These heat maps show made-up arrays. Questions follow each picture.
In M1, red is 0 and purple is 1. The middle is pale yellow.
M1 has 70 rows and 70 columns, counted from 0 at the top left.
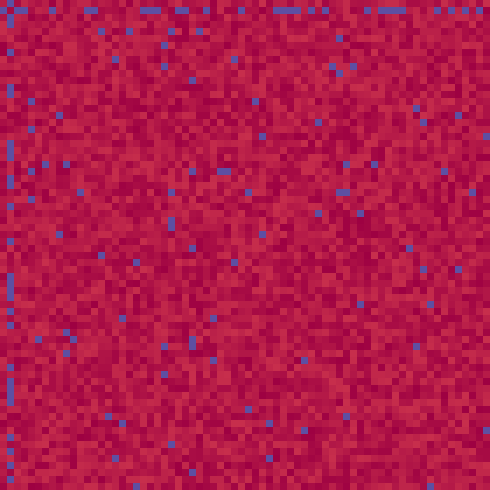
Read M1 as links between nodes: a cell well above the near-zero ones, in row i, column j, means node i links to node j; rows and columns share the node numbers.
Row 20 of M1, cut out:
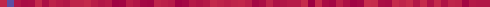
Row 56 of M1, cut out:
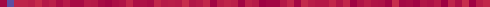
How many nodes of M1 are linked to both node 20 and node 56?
1
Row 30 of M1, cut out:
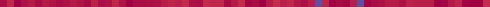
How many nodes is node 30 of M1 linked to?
2
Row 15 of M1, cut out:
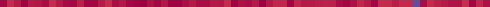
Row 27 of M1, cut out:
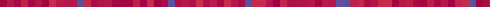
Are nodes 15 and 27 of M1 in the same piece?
yes
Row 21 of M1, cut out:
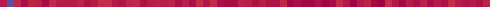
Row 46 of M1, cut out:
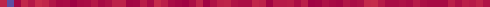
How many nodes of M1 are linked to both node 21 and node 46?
1
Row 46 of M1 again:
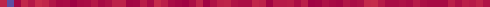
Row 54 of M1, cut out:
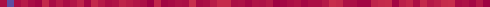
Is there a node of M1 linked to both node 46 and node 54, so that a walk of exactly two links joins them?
yes
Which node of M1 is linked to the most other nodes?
node 1
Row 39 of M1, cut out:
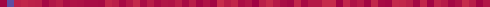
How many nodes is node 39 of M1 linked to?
1
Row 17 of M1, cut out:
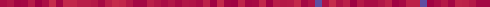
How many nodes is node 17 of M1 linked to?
2
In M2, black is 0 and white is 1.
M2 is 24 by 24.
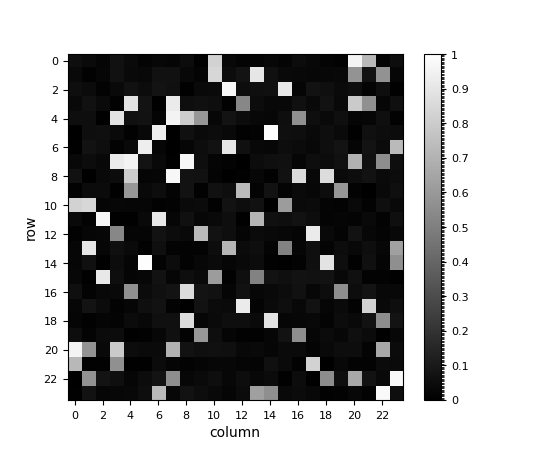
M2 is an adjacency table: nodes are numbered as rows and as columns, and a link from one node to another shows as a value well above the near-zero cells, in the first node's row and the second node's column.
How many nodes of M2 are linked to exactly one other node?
0
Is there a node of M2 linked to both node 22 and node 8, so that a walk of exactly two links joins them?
yes
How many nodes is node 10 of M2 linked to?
3
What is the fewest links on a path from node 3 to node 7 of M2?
1
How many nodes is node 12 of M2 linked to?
3
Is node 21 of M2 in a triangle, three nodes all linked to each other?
no
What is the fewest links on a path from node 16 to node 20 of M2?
3
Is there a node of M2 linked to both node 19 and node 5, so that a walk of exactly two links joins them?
no
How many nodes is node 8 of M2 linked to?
4
